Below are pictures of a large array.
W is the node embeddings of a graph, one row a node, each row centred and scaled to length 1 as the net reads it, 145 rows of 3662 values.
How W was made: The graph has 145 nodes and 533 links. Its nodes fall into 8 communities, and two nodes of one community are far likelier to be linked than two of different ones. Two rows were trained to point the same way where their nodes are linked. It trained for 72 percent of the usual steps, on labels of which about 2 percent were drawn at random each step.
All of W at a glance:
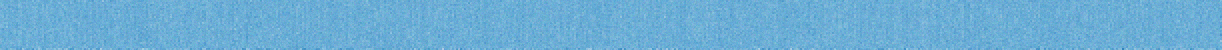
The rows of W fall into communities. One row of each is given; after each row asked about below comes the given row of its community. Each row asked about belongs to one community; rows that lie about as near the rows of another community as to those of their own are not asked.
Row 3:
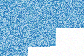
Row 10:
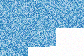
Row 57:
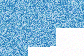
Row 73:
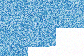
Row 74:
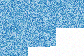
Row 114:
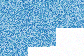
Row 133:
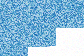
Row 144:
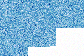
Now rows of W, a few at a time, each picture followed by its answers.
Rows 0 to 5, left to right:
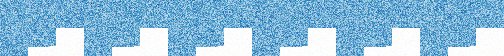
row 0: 133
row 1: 3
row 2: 114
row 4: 3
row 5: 73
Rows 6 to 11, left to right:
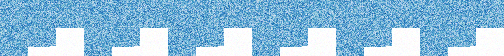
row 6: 74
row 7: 144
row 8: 144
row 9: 73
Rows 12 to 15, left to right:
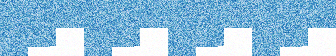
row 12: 133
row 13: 57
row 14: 73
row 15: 133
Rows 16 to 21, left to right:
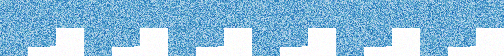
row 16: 73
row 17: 74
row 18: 74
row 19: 73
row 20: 133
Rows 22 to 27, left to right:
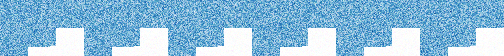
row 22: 144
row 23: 74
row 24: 10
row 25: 3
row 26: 3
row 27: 144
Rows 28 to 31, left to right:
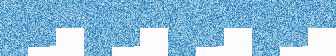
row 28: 73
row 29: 74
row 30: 133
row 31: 74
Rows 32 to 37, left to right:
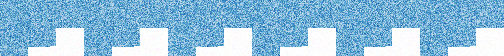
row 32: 73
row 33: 57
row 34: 74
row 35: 57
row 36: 57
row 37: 144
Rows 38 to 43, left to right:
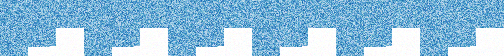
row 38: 144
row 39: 73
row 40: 10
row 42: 73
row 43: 57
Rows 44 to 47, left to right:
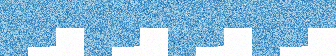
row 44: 57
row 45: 74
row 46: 114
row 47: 74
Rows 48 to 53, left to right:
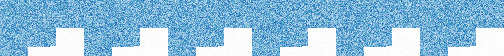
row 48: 74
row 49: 10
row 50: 74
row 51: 57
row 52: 74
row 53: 114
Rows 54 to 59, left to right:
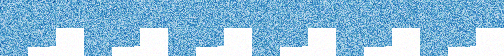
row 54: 10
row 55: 114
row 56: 73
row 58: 133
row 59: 114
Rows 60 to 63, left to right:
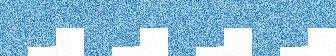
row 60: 133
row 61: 114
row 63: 114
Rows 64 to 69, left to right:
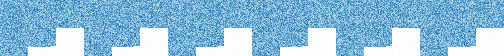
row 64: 74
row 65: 74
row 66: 73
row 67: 114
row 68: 3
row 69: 74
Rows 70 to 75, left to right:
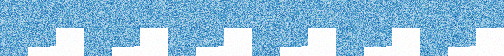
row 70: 3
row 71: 57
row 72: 3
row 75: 144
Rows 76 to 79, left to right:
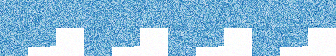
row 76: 73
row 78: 3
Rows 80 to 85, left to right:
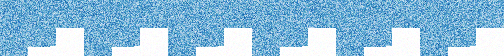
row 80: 74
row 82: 133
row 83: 74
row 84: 114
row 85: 73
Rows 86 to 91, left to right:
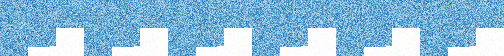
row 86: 57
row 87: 57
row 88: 144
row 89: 144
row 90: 73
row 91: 10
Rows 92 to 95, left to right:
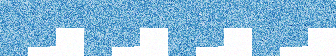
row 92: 133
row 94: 73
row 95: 114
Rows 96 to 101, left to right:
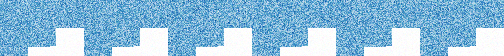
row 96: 57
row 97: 10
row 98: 144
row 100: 57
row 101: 74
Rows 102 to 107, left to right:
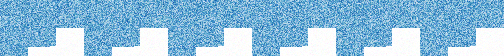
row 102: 73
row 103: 3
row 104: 114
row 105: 73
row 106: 114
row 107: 73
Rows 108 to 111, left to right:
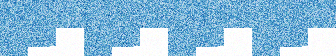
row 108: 144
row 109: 73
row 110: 144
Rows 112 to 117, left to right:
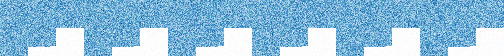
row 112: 74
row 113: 144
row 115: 74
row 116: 114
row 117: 144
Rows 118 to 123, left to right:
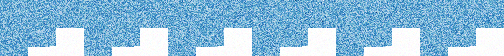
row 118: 10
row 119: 74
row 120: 133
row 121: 3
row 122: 133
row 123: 133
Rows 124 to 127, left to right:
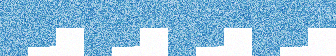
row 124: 73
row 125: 144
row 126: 133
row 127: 114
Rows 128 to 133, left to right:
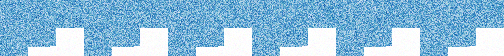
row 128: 114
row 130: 57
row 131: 133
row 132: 3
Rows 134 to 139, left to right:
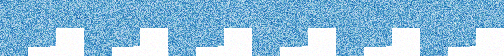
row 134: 10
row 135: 10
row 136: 73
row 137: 114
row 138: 3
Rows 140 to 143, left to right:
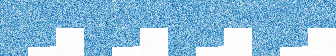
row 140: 3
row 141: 10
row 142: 144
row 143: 114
